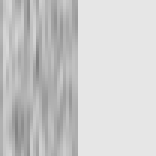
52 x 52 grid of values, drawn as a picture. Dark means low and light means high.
It is made of 1 by 2 panels. Panel 1,1: high, streaked downward. Panel 1,2: very high, flat.
